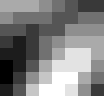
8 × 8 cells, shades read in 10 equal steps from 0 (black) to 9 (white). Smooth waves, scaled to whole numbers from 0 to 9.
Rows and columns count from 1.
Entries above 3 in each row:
5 6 3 5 5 5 6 5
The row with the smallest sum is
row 3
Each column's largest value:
6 6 7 9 9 9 8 6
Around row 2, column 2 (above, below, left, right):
6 3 5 4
